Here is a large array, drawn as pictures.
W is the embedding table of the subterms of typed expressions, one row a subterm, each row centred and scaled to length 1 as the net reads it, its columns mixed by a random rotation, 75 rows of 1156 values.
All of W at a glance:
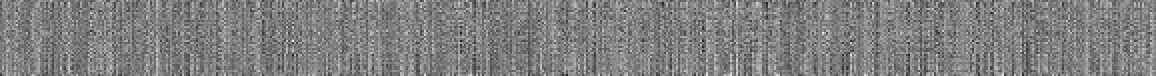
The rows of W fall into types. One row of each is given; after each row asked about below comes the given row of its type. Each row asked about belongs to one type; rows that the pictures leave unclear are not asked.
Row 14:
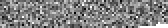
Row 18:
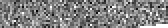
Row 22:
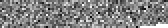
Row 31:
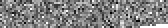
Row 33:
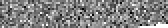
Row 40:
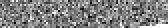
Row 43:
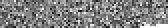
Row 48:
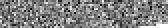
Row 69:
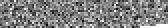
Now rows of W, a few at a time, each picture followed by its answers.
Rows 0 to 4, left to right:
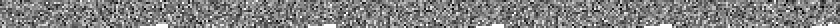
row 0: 31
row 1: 31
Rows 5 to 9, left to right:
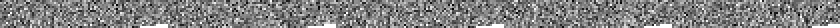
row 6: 48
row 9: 22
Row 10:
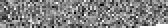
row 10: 14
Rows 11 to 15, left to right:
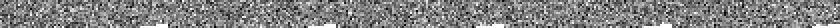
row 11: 48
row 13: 43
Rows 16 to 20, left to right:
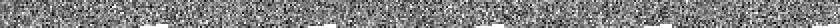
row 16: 18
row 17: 14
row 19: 22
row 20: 43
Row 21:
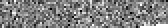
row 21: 43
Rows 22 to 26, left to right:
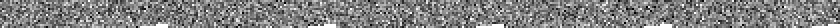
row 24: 43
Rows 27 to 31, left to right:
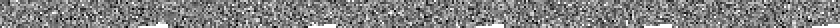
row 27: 40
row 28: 43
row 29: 40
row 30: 31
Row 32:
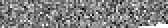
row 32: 33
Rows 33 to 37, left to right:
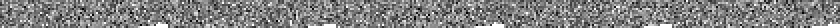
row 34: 31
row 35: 33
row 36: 18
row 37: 14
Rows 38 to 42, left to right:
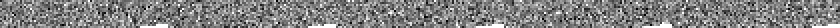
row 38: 22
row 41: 40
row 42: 69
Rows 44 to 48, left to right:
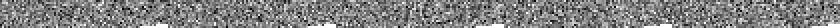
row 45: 33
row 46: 40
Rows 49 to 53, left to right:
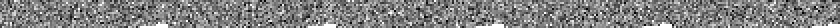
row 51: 40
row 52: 33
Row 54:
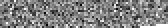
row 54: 69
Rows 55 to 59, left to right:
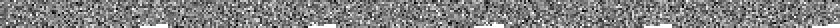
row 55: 69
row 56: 43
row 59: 69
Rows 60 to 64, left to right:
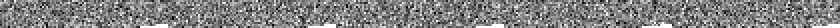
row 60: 69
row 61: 22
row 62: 40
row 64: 69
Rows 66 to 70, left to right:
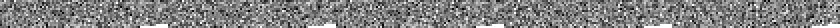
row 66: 69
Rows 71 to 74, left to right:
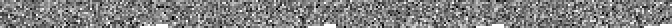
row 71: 43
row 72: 22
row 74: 22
